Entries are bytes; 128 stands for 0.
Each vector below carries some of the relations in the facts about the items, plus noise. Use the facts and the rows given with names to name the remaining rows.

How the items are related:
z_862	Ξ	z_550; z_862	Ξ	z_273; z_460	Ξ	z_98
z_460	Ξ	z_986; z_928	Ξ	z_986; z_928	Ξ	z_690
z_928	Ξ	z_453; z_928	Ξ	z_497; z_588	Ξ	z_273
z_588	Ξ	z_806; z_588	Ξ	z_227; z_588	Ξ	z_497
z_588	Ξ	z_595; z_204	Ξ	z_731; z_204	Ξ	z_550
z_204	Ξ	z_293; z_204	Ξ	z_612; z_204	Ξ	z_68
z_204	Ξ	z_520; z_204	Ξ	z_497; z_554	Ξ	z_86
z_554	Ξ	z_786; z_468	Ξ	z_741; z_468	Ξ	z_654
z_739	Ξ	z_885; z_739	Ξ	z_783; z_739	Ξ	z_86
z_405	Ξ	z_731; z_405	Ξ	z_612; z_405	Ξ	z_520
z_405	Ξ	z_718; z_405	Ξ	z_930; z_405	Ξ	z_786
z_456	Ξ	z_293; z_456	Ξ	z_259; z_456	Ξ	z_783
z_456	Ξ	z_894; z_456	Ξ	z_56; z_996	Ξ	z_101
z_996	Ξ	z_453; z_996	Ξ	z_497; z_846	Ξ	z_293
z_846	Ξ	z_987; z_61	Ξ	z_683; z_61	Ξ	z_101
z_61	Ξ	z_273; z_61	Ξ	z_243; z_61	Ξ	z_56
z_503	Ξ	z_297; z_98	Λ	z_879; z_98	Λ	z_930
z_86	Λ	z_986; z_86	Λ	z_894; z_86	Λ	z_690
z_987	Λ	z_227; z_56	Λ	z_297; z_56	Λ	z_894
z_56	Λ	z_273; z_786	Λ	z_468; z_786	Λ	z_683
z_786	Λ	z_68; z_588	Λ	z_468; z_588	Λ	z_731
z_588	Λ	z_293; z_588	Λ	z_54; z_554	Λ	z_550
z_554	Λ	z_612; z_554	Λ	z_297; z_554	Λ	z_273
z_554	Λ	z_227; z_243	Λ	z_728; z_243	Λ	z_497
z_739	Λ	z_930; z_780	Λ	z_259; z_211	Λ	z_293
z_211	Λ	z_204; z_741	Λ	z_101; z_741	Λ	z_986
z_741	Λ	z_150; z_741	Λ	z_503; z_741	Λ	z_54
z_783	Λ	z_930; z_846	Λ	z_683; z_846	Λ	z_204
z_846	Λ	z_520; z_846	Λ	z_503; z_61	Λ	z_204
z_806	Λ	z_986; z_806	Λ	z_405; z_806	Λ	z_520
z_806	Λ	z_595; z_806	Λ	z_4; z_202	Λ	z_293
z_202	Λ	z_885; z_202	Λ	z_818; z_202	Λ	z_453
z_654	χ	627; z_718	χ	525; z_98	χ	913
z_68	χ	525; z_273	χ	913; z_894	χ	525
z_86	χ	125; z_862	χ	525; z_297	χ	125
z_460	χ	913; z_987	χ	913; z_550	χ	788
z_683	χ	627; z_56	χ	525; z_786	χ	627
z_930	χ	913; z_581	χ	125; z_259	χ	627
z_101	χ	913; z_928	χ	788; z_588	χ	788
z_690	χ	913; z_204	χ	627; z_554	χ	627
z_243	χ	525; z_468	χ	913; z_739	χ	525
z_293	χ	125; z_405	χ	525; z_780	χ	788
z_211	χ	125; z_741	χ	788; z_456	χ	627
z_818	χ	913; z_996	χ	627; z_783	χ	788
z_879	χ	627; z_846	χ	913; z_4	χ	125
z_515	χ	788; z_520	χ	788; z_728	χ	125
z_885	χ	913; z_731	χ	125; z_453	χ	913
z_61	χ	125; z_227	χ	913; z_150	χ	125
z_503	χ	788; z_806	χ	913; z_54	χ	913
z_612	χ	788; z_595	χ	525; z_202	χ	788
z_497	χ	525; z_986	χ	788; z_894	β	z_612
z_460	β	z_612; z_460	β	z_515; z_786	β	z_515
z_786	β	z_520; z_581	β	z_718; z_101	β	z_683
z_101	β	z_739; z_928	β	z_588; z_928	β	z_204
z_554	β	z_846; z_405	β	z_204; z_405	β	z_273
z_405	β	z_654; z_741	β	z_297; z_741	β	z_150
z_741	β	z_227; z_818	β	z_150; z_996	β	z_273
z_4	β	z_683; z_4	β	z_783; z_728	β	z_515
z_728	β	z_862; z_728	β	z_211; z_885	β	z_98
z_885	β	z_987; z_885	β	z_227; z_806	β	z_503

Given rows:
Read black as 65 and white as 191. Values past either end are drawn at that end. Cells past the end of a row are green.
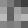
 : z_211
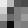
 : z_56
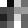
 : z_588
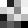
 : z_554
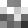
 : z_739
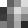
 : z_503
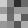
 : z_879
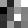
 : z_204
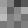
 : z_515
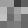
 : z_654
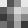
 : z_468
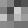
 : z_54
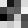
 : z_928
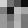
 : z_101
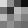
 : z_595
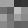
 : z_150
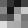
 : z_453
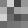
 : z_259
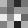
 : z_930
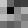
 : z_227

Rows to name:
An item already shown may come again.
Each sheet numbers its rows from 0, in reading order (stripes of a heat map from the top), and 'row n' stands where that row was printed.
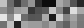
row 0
z_930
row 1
z_497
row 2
z_683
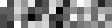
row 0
z_61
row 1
z_928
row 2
z_204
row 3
z_879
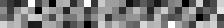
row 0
z_453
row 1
z_273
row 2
z_894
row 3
z_862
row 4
z_690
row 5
z_453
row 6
z_986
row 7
z_928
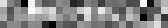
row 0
z_806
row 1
z_86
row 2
z_728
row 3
z_885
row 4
z_68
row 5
z_996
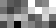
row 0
z_612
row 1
z_739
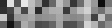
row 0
z_293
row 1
z_297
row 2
z_297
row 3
z_98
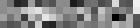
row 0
z_728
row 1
z_786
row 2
z_728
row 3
z_818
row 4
z_460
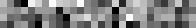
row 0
z_243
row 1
z_456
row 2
z_846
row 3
z_718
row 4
z_405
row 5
z_741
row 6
z_987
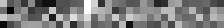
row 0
z_550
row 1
z_497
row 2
z_731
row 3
z_783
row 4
z_520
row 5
z_728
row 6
z_780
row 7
z_68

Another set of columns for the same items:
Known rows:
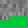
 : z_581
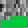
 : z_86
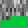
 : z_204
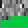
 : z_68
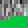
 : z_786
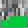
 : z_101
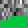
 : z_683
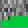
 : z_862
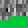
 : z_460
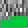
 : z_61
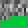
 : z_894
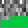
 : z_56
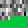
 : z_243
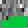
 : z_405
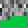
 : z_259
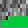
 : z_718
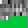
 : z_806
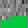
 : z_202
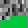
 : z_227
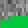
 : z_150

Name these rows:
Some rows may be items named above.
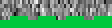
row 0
z_683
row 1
z_739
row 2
z_885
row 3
z_786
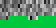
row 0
z_718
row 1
z_554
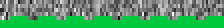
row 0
z_930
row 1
z_520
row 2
z_728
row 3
z_928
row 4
z_718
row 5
z_101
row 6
z_550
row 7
z_741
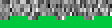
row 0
z_612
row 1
z_783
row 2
z_987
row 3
z_497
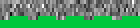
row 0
z_846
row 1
z_456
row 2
z_588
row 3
z_718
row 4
z_986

